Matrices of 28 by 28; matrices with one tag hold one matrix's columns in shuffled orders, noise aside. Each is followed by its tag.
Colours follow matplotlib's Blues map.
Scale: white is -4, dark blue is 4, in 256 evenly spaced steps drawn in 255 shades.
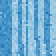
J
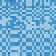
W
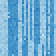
J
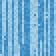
J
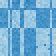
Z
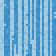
J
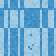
Z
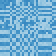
W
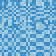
W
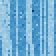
J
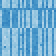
Z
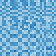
W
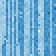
J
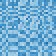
W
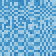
W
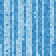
J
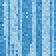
J
